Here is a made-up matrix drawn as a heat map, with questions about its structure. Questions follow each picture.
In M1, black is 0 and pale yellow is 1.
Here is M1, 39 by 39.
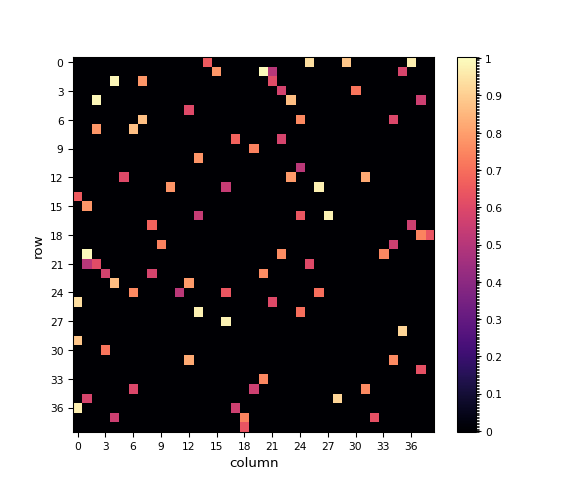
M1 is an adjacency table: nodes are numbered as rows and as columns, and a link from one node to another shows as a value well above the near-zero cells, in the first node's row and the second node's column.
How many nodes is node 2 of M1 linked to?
3
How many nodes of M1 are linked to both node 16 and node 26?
2
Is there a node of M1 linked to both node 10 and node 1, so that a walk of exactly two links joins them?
no
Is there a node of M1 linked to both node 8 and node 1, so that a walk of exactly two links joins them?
no
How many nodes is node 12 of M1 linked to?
3
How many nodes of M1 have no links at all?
0
